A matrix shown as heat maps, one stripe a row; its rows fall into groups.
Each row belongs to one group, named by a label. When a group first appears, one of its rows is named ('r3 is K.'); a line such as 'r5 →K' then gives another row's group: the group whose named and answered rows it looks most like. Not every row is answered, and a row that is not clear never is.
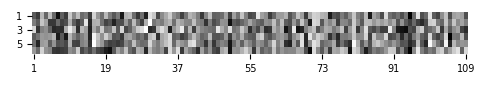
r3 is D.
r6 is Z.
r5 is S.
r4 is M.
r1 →M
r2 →S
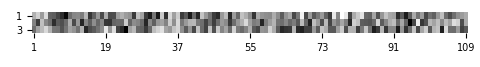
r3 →D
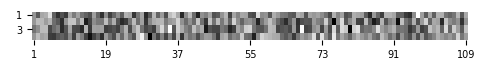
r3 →S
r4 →Z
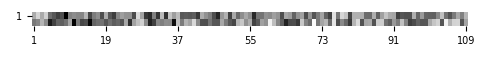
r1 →Z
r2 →S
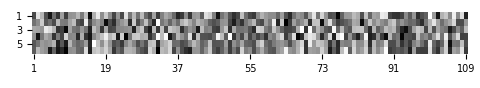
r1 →M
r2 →S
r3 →Z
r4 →D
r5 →M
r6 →M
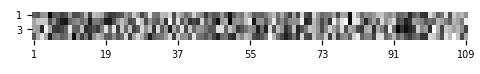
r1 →S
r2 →Z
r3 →D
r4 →S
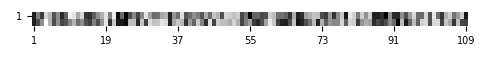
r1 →D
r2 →D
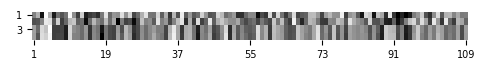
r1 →D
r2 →D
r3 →Z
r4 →Z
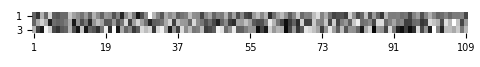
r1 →M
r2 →S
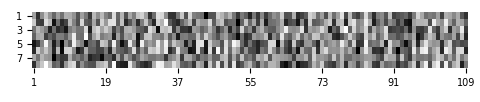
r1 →D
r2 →D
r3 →M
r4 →M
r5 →D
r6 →D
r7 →Z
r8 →D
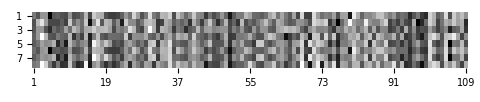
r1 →S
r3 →M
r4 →S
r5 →M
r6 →S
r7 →M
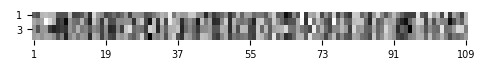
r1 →S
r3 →Z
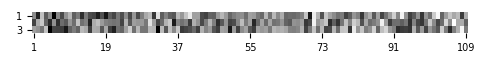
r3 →Z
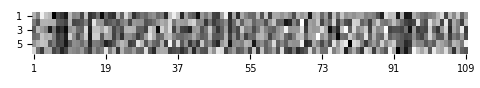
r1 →Z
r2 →S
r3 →M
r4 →M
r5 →Z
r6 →D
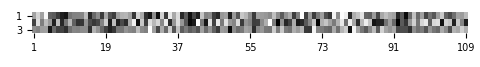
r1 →Z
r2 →D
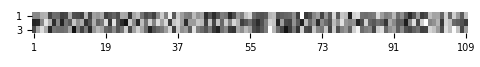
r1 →S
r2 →D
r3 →S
